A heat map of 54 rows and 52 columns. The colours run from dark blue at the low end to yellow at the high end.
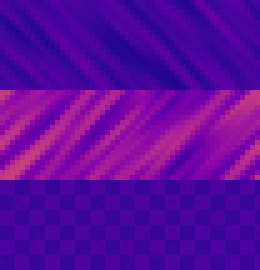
It is made of 3 by 1 panels. Panel 1,1: very low, slanting down to the right, faint in contrast. Panel 2,1: low, slanting up to the right. Panel 3,1: very low, checkered, faint in contrast.
